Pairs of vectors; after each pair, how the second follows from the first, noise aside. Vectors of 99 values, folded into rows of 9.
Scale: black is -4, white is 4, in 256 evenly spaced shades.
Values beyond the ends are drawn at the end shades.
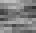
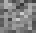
shuffled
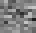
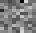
shuffled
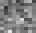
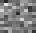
shuffled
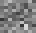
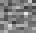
shuffled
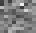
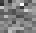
copied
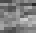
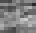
copied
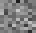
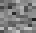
shuffled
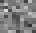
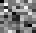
scaled up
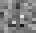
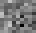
sign-scrambled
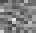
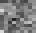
sign-scrambled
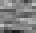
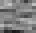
copied
